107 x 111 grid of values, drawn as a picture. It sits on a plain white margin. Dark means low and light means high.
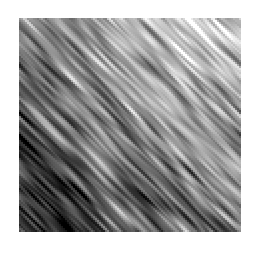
Grain: diagonal, down to the right. Ninth with the lowest average: bottom left. Ninth with the highest average: top right. Odd rows or columns: none. Lone odd cells: none. Slope: up to the top right. Histogram: bell-shaped.
